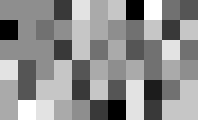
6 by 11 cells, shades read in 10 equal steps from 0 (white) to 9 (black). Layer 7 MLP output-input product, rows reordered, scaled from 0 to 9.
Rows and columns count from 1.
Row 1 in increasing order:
0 1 2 3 4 4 4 5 6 7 9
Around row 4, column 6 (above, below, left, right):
5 2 6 4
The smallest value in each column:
1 0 1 2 1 2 2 1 0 1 2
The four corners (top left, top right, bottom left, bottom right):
4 6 3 2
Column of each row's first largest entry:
8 1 4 2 9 7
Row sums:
45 47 46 41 44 39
